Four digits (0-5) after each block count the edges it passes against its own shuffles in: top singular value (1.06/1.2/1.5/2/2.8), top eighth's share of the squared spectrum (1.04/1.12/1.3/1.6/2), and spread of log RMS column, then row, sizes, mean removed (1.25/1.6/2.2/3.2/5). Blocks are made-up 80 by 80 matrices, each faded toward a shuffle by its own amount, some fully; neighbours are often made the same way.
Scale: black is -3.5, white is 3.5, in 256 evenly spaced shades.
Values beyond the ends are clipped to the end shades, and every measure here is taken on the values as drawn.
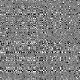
4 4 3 3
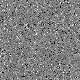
2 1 0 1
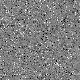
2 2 0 1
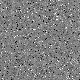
2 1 0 0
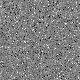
0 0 0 0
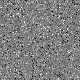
2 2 0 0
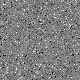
0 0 0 0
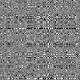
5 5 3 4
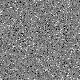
0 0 0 0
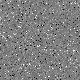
0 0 0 0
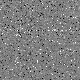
1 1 0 0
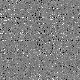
2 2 1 2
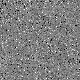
1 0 0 0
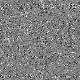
1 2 1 2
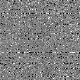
2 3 1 3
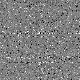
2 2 1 2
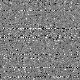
2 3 1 3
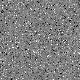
1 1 0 1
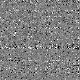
2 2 2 3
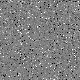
1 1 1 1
